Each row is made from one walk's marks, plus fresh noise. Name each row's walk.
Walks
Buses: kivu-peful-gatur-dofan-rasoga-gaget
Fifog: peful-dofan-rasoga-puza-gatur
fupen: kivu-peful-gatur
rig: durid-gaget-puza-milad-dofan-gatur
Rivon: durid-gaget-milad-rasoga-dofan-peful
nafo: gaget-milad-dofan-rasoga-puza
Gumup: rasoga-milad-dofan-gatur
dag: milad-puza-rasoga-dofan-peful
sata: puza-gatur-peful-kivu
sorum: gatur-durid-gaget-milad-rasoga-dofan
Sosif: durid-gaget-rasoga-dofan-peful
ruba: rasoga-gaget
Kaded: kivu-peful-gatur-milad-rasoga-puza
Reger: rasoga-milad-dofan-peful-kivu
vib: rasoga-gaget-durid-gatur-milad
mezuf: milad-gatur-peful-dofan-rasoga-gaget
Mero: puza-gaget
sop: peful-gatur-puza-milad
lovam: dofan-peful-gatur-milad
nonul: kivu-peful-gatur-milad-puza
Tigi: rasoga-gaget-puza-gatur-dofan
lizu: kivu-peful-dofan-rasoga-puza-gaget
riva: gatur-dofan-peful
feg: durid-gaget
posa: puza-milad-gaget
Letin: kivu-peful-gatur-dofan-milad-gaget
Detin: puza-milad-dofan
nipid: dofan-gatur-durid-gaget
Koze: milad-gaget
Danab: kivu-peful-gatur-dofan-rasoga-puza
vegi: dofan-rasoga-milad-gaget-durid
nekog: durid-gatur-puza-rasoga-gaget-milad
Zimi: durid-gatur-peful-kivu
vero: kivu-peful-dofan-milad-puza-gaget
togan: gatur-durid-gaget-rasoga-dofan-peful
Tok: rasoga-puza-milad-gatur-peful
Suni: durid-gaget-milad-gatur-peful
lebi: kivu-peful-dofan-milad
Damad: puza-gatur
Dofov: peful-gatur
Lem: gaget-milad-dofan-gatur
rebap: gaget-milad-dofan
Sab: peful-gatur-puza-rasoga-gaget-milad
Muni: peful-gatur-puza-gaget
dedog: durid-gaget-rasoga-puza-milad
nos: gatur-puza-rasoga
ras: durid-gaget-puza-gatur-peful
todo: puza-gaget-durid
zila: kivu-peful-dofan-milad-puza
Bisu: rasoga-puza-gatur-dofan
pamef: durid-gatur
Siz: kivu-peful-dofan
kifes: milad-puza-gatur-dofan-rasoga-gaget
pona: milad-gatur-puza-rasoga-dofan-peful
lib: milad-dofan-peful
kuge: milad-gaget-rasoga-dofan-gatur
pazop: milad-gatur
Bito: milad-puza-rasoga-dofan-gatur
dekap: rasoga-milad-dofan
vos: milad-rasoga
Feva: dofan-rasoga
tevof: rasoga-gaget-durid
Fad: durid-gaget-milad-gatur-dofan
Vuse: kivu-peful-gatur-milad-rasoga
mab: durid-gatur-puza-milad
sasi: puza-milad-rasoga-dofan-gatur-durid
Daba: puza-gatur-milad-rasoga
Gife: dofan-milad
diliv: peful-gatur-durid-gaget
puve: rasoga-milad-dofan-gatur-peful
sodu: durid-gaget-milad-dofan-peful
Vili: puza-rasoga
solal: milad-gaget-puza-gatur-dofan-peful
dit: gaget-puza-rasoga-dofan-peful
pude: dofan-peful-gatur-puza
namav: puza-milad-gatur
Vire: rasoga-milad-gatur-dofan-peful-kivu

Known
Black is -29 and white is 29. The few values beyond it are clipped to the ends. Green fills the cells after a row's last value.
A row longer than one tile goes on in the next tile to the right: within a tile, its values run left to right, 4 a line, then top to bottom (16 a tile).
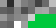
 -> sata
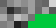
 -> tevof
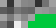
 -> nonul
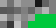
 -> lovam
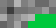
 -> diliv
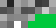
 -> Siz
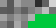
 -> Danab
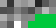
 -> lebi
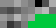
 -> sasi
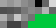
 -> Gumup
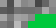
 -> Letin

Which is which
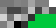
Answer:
ruba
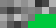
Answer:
vegi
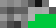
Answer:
nos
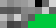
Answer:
dekap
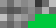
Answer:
mezuf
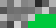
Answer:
riva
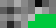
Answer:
mab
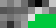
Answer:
Damad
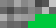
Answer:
togan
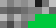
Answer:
puve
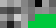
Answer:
pazop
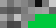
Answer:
Daba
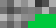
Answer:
Rivon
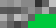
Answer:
kuge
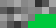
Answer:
sorum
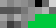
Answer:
Bito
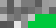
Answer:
Dofov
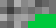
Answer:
Suni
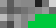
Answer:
Tok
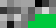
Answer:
Gife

